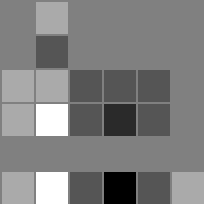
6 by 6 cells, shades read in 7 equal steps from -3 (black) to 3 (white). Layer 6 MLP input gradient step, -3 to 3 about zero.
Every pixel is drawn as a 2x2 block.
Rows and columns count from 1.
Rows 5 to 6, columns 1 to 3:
0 0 0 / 1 3 -1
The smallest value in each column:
0 -1 -1 -3 -1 0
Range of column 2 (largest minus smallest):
4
